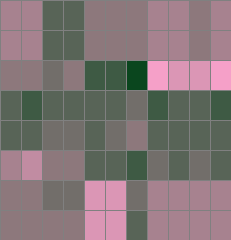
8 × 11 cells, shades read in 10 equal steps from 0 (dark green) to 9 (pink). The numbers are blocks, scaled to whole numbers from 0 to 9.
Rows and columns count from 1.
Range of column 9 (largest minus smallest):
5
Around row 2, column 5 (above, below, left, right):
5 2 3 5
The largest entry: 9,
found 2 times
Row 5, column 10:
3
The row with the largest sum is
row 8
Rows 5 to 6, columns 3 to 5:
4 4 3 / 5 5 3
